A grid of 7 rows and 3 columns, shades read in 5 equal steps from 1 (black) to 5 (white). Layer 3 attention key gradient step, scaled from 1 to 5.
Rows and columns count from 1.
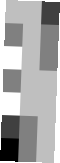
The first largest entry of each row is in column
1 2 1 2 1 3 3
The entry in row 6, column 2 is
3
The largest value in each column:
5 4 4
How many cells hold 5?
2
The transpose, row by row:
4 3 5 3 5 2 1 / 4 4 4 4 4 3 3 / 2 3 3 4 4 4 4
